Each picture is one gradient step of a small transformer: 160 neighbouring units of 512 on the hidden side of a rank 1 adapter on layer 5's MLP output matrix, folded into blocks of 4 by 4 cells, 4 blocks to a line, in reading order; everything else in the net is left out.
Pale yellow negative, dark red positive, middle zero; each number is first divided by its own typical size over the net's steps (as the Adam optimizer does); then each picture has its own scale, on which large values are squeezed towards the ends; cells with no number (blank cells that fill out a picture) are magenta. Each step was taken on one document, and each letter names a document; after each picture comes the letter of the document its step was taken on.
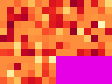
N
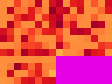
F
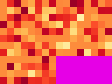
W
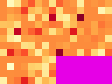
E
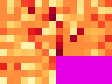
F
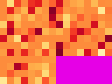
E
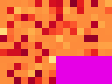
N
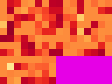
E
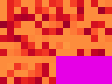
W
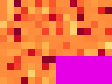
E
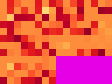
W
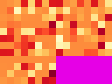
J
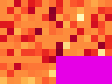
E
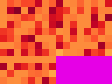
F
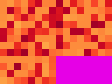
F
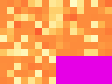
N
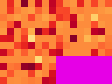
J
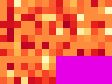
W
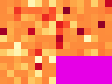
N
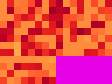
F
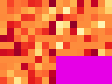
N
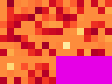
W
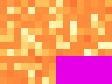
J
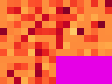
N
